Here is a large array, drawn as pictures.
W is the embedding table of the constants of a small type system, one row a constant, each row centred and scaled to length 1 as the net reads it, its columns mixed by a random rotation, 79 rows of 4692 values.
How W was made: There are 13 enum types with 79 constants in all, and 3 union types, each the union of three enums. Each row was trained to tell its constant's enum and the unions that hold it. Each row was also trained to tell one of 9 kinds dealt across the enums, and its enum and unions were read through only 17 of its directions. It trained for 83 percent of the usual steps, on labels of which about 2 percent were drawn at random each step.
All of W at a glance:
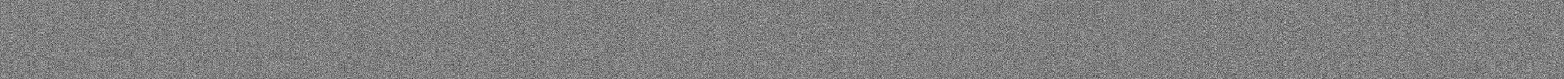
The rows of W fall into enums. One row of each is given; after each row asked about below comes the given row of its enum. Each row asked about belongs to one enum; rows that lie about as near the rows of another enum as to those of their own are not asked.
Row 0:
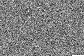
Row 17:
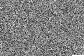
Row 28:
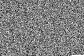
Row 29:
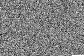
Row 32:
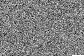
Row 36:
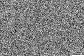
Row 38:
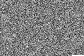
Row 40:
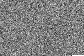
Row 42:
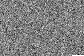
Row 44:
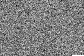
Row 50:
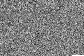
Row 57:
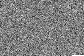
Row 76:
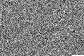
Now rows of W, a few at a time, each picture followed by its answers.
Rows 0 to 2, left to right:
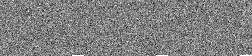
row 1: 29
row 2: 29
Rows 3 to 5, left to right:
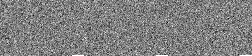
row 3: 76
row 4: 50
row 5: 28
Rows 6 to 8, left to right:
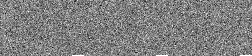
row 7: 76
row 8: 38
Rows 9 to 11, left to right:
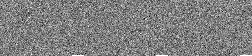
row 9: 0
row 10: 28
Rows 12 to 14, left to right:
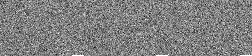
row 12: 44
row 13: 76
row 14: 38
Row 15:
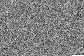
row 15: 0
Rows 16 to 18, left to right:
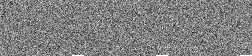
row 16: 17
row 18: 38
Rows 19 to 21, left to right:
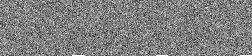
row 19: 42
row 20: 32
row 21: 0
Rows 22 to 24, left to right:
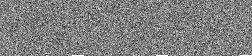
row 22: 36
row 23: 42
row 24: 28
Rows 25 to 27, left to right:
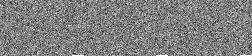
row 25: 17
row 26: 76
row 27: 50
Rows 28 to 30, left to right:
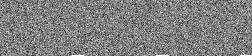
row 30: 32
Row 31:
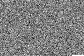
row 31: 17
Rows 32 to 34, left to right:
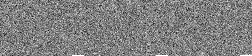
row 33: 50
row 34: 38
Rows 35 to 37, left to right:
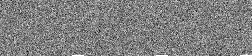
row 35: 28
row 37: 40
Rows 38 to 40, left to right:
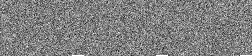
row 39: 29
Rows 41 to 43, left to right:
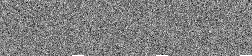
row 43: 36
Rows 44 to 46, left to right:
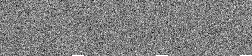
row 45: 50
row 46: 76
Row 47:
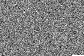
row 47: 42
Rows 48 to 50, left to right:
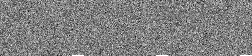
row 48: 40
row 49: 44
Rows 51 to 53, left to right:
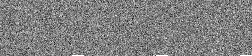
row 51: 50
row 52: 17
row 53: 57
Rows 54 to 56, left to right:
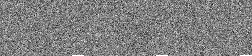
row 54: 38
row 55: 17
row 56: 28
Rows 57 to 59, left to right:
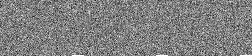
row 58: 57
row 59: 29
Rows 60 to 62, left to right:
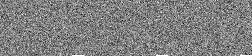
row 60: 44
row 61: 36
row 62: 42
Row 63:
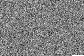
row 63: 32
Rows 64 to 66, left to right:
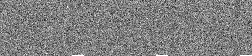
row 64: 36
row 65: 36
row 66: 40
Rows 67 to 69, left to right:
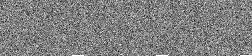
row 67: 0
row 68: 29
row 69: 36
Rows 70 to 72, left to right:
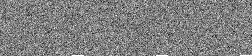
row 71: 17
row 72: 29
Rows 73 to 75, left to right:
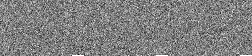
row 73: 42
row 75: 76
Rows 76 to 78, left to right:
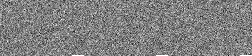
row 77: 0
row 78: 57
